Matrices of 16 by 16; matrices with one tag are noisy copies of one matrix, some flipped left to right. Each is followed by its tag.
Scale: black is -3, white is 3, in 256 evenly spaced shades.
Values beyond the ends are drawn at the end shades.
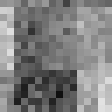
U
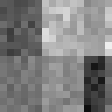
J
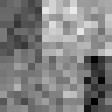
J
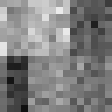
J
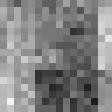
U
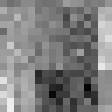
U
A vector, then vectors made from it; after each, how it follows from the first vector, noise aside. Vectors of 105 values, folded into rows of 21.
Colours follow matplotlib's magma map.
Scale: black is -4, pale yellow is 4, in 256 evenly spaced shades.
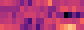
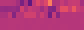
partly zeroed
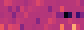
partly zeroed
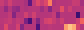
partly zeroed
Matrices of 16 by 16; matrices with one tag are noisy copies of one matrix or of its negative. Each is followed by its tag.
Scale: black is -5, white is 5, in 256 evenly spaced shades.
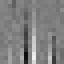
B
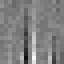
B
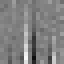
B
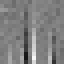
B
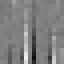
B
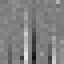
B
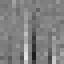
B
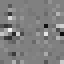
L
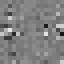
L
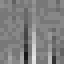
B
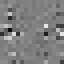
L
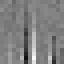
B
